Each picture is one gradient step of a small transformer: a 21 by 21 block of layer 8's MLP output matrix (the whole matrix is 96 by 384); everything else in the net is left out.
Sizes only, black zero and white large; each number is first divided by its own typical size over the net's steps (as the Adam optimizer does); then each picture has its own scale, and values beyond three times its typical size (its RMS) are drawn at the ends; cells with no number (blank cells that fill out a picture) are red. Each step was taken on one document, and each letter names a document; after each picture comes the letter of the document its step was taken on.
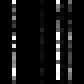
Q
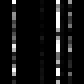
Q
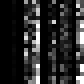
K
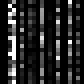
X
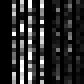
X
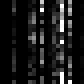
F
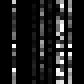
Q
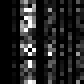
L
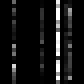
Q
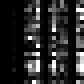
K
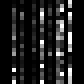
F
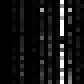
F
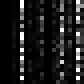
F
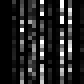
F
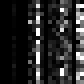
K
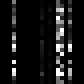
Q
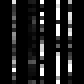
X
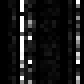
L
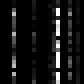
Q
